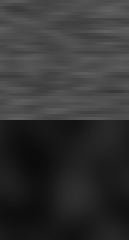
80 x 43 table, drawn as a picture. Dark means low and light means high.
The table splits into 2 rows of 1 panel. Panel 1,1: low, streaked across, faint in contrast. Panel 2,1: very low, smooth, faint in contrast.
